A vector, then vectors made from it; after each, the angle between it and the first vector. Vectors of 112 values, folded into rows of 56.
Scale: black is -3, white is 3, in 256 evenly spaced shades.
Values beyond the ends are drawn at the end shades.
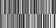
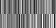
nearly parallel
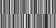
partly aligned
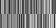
nearly parallel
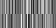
orthogonal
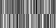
partly aligned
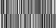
partly opposed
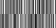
partly opposed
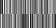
orthogonal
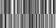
orthogonal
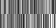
nearly parallel
